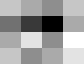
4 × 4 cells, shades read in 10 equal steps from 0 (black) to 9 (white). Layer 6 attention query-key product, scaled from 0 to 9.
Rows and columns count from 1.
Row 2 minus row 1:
-3 -4 -5 -1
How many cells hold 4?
1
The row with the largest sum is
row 3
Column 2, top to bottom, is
6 2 8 5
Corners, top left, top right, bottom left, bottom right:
7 7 7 8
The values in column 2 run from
2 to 8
